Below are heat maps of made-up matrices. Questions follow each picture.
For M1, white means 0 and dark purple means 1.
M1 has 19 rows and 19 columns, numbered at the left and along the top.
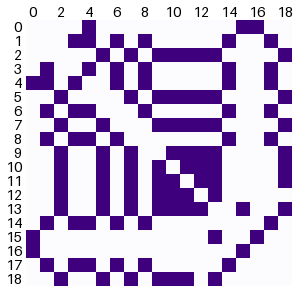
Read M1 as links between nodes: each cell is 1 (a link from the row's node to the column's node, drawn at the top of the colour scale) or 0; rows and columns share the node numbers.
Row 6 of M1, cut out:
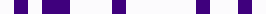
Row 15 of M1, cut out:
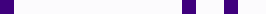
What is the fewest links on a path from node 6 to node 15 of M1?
3
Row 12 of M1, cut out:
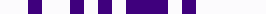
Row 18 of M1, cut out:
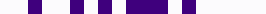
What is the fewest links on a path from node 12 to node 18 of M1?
2
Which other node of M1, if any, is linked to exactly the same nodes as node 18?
node 12
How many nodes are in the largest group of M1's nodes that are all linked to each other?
8
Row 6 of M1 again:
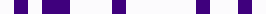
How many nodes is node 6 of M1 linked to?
6
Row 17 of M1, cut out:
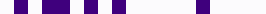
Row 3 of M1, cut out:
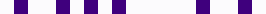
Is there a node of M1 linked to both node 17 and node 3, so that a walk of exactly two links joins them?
yes
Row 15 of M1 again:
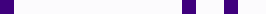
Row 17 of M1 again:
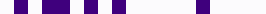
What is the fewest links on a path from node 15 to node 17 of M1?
3
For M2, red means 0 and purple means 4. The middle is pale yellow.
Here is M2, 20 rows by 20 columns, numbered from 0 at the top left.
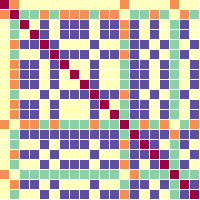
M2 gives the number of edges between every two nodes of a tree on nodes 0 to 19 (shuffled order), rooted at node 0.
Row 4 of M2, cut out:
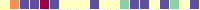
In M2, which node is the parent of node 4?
1
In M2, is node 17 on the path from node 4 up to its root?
no
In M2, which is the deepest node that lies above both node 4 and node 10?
1
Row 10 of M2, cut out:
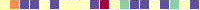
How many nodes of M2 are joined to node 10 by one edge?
1
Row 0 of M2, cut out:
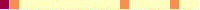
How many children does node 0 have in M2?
3
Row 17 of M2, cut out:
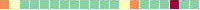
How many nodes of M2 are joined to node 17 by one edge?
2
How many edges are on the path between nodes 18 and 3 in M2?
4
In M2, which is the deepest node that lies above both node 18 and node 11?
1
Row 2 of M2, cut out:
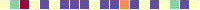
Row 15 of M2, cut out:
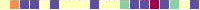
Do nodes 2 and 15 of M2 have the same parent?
no
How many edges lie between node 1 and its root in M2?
1
